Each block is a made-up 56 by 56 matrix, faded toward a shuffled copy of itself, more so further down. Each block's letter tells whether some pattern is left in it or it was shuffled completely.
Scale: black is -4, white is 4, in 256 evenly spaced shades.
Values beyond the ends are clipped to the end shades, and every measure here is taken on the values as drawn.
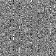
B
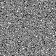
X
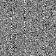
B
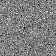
X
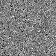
X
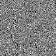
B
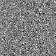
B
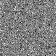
X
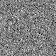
X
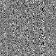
B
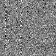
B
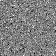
X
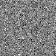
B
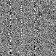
B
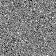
X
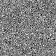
X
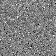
X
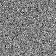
X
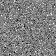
X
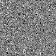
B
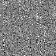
B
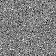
X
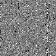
B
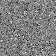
X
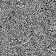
X
